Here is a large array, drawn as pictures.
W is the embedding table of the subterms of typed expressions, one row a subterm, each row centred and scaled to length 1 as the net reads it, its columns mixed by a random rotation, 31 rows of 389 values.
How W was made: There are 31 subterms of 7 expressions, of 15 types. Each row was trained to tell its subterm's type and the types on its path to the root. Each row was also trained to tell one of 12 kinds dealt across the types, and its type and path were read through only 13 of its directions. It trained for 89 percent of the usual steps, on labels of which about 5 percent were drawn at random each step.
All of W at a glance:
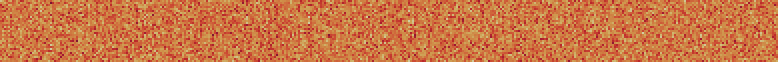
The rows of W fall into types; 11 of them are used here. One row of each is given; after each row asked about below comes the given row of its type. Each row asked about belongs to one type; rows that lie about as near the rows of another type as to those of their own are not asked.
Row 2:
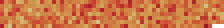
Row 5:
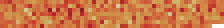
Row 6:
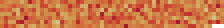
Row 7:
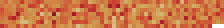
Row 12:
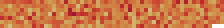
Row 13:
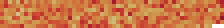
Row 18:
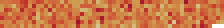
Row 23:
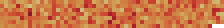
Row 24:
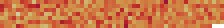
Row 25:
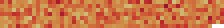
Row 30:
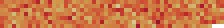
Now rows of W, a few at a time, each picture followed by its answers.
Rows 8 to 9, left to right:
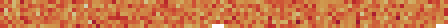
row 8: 6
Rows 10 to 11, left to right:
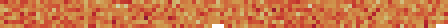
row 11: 6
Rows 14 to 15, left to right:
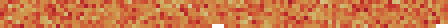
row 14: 5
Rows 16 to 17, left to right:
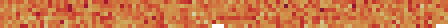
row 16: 12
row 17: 18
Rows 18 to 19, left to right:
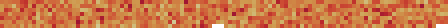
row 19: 2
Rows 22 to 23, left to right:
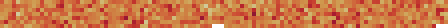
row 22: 2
